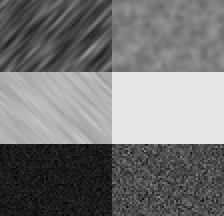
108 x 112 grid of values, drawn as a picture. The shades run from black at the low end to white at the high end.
It is made of 3 by 2 panels. Panel 1,1: low, slanting up to the right. Panel 1,2: middling, blotchy, faint in contrast. Panel 2,1: high, slanting down to the right, faint in contrast. Panel 2,2: very high, flat. Panel 3,1: very low, fine-grained, faint in contrast. Panel 3,2: low, fine-grained.
